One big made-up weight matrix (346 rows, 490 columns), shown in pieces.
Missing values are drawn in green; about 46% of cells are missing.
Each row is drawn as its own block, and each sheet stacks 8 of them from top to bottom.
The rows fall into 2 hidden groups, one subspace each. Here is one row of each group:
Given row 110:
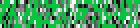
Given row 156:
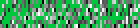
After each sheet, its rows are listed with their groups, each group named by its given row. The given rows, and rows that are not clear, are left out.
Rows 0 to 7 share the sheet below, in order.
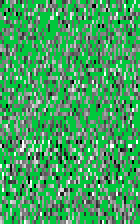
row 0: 156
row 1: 156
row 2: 110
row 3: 110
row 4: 156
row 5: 156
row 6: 156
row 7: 156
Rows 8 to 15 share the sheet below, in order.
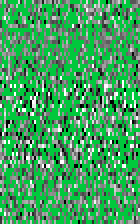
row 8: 110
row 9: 110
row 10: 156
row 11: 110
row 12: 110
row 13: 156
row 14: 156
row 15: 110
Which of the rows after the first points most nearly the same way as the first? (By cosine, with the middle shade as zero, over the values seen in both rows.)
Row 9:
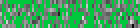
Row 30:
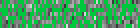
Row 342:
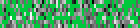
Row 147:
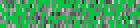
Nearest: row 147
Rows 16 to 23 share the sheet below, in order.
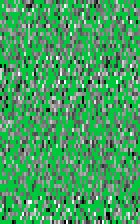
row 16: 110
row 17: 156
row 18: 156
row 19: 110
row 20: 110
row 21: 156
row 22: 110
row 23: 110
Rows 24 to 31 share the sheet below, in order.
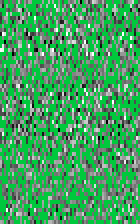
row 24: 156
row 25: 156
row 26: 156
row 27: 110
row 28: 156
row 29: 110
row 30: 110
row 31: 156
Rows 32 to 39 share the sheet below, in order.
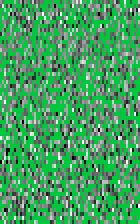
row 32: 156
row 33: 156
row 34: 110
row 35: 110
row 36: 156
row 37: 110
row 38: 110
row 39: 156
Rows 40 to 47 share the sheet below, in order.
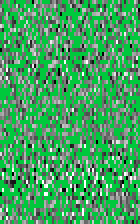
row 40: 156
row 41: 156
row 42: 110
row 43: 110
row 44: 156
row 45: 110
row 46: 156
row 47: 110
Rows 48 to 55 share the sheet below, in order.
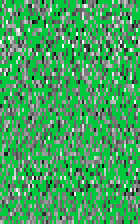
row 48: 110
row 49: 110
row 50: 110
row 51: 156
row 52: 110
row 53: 156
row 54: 110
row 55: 156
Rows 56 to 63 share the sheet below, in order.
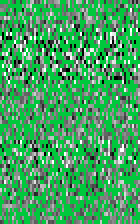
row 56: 110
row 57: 156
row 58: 156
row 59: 156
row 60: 156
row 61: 156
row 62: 156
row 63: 156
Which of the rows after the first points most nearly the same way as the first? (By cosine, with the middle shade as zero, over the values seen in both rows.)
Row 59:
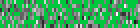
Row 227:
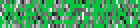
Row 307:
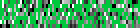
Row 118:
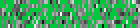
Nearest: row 118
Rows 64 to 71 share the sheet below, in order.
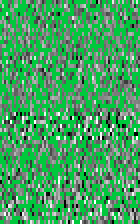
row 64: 110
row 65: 156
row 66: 156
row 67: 110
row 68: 156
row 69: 110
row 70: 110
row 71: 110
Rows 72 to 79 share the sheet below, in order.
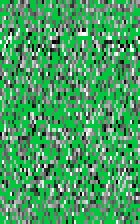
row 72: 110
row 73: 110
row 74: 156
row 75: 110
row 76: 110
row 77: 156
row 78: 156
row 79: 110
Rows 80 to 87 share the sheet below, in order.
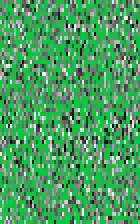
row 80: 110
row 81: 110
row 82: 156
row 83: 110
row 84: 156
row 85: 110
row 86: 110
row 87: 110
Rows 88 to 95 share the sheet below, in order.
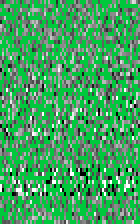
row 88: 156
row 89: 110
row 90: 110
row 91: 156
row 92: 110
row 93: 156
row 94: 110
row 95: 110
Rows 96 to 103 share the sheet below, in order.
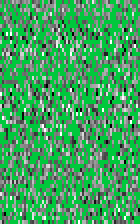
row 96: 156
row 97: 156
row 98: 110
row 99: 156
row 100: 156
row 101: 110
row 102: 156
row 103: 110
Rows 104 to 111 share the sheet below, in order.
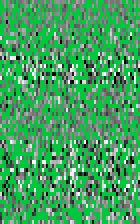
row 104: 110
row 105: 156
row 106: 110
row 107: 110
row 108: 110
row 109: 110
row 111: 110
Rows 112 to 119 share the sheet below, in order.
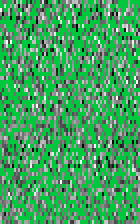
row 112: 156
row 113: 156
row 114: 156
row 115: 156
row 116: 156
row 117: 110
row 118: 156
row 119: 110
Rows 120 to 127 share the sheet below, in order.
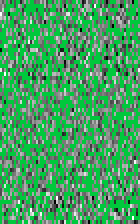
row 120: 110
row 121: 156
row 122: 110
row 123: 110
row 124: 156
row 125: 156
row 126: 110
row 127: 156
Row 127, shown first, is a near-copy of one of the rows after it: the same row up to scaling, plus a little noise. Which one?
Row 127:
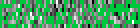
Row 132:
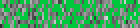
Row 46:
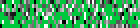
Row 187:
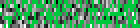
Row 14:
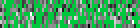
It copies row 14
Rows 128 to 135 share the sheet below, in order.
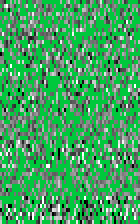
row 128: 156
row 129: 156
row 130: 156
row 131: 156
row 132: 156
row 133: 110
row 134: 110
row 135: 110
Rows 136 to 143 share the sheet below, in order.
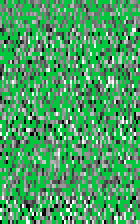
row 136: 110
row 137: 156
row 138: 110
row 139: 110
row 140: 156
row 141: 110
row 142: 110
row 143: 156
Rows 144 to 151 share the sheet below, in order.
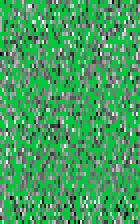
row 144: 110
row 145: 156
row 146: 110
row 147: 110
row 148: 110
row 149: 110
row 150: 110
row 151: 110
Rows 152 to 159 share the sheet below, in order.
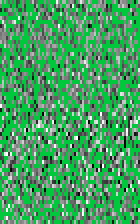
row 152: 156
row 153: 110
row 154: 110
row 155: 156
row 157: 156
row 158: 110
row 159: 110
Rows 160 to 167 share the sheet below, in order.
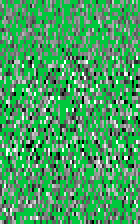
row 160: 110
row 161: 156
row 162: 110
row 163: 110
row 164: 156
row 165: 110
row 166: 110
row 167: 156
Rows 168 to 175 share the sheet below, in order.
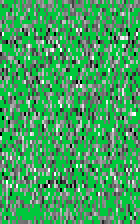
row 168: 156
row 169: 156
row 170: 156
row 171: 156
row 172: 156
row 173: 156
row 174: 156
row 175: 156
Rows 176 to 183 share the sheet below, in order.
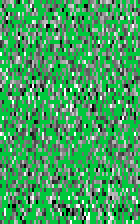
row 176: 110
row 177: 156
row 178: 110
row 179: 156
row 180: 156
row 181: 156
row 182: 110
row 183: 110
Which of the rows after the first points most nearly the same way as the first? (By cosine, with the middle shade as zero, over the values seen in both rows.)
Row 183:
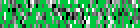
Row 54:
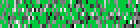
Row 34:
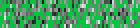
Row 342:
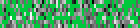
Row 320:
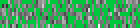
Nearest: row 34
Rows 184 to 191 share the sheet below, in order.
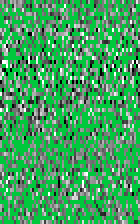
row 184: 110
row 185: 110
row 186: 156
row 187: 156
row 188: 156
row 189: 156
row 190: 110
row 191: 156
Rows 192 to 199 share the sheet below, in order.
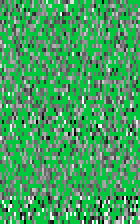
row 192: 156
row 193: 110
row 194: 156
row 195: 110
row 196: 156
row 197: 110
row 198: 110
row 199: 156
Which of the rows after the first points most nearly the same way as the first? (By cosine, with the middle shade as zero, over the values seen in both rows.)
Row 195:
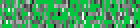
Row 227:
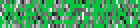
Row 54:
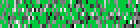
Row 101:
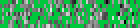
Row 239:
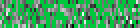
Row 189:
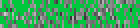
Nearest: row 239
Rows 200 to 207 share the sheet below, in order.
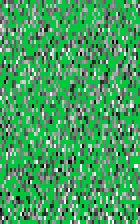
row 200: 156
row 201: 156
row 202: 156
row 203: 110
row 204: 110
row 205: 156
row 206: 156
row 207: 110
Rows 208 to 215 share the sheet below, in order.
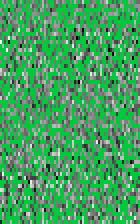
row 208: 110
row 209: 110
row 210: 110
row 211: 110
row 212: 110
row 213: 110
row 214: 156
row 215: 156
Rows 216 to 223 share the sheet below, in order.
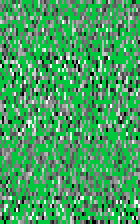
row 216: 156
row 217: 110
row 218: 156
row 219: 156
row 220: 156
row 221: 156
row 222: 110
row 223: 156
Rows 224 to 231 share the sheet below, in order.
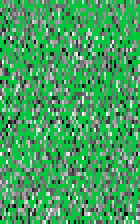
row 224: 110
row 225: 156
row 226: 156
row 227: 110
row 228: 110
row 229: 110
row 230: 110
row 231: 110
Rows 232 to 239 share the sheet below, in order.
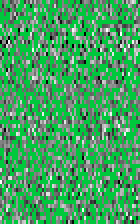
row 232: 156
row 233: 110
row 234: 110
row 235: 110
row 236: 110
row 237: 110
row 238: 110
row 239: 110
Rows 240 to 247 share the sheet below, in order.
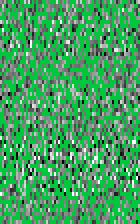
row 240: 156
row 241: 156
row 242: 156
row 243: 110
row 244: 156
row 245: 156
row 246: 156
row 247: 156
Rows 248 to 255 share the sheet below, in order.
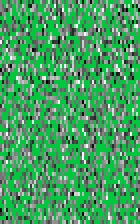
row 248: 156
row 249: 110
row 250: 110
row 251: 110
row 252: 110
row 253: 110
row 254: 110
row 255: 110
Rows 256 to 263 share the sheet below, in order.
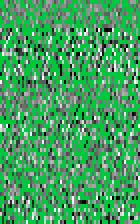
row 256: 156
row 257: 110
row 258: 156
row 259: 156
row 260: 110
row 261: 110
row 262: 156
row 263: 110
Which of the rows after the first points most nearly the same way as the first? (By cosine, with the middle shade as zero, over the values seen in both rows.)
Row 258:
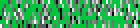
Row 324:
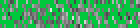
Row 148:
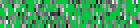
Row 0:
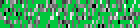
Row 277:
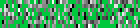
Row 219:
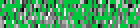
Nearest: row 277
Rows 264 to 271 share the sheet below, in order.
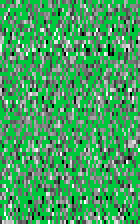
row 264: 110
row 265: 110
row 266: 110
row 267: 156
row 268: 110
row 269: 156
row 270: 110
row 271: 110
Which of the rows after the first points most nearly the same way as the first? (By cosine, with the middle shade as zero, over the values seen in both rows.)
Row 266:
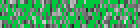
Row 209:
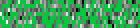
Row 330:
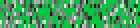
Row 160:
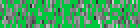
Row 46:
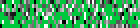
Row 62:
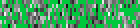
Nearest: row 330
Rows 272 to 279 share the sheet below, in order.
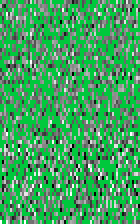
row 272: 156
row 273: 110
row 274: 110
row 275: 110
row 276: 110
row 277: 156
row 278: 156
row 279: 156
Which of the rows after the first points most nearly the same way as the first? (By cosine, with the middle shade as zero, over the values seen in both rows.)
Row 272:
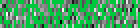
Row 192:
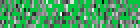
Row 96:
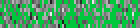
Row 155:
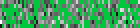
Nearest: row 96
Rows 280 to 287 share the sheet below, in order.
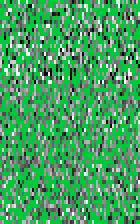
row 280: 110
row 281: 156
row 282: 156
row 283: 156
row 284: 156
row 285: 156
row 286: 110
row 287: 110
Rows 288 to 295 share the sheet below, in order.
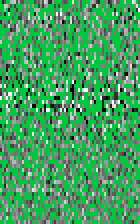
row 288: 156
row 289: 110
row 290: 110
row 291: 110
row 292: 110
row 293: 156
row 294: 110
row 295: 110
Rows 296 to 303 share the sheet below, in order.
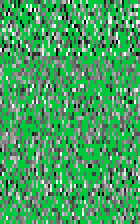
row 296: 110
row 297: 156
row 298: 110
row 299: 156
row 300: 110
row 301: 156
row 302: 156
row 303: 110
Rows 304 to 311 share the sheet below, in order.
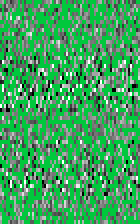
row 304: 156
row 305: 110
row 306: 156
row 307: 156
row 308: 156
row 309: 156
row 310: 156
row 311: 110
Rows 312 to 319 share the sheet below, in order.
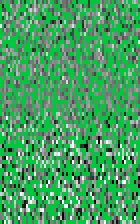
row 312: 156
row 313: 110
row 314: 156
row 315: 110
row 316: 156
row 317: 110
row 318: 156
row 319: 156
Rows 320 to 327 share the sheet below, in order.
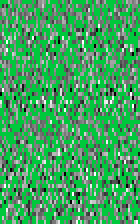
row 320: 156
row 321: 110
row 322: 156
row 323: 156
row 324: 110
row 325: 110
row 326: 110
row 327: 156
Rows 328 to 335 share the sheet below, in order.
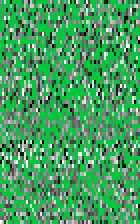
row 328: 110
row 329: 110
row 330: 110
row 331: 156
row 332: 110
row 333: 156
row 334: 110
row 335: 156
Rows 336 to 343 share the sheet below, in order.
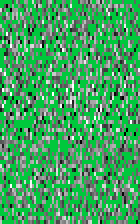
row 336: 156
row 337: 156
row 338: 110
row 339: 156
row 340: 110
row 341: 156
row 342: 156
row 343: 156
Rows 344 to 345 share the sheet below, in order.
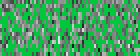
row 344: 156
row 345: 110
